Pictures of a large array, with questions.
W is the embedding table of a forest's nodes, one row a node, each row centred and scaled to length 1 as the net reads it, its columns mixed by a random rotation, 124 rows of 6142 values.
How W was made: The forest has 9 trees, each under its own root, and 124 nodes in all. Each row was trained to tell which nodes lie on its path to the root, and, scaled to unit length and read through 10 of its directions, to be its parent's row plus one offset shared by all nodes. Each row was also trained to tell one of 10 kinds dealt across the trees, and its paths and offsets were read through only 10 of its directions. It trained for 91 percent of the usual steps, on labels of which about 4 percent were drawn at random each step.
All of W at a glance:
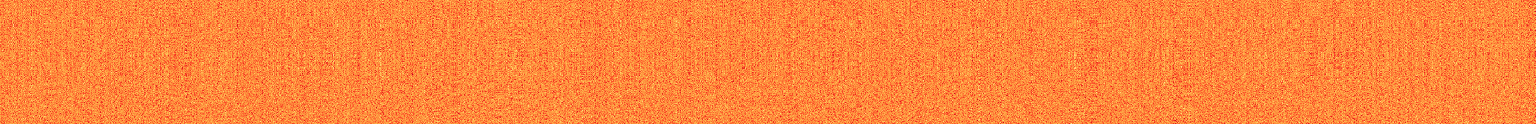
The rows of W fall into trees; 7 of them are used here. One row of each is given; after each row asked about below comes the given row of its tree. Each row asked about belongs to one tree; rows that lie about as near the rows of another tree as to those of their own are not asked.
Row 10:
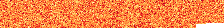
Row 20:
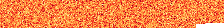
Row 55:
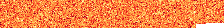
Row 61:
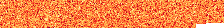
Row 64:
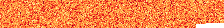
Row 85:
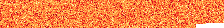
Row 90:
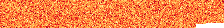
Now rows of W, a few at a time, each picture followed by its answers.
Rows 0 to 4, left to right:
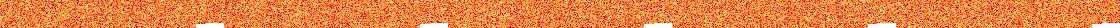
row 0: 61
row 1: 64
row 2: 10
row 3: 55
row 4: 55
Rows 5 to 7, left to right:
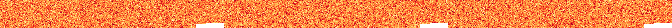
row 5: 10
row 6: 10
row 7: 55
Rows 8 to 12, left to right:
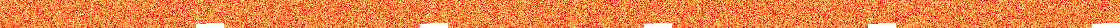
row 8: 20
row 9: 90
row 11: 61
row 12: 10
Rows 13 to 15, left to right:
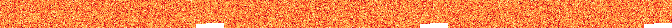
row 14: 61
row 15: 10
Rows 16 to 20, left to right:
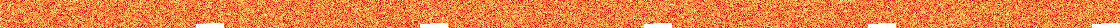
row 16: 90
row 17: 85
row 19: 90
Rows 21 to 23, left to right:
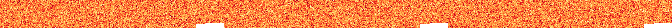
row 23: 20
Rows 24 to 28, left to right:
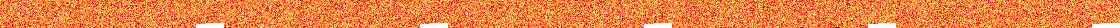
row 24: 64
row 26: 64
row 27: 61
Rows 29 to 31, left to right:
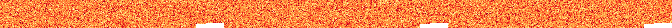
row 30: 55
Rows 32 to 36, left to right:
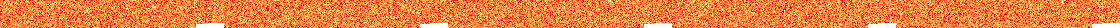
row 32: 10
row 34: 55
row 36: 85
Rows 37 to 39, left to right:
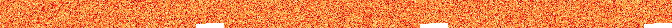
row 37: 64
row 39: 55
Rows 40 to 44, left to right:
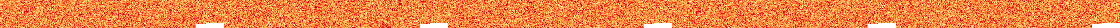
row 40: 90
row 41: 61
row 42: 20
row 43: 90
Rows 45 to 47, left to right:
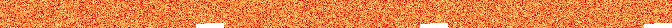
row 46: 10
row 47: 55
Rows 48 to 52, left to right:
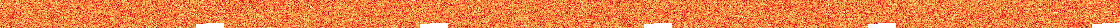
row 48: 85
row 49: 20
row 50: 20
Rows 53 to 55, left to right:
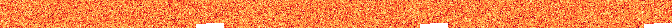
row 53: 85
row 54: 85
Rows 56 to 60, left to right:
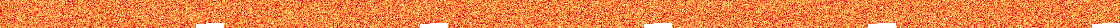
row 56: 10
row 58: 85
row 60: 55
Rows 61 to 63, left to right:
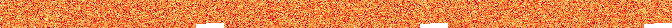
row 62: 64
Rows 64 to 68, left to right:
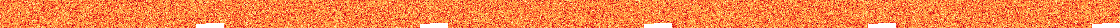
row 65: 85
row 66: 20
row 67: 20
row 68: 85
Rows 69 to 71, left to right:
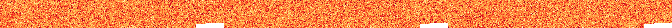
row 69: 85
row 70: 20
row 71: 90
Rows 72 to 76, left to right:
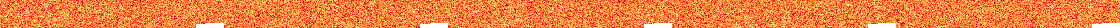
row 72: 20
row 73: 85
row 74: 20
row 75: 85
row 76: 10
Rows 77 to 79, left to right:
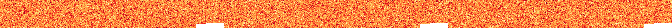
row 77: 61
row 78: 10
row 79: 10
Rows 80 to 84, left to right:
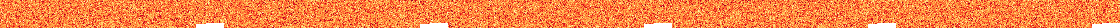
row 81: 61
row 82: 55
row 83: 20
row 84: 10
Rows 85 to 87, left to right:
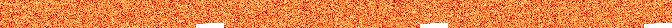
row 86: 85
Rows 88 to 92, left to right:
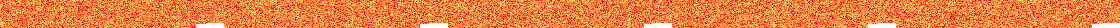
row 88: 90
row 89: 85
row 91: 20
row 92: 90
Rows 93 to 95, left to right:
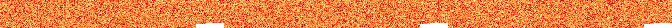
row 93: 55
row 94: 90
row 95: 10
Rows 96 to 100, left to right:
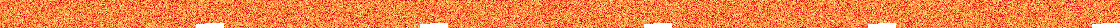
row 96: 20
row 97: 10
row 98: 61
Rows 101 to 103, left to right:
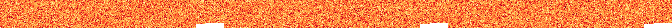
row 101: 20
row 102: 10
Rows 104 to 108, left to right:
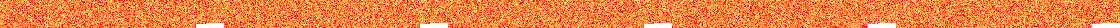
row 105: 55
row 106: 20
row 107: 90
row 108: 90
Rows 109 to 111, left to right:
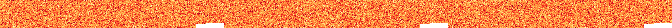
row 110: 90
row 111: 85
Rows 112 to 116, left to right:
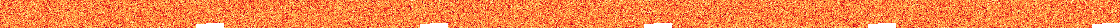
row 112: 64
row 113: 20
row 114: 55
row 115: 85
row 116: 90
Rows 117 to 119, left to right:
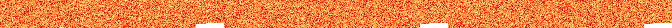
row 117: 90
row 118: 20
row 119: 85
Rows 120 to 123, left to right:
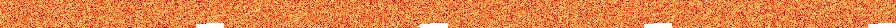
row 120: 61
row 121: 20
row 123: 61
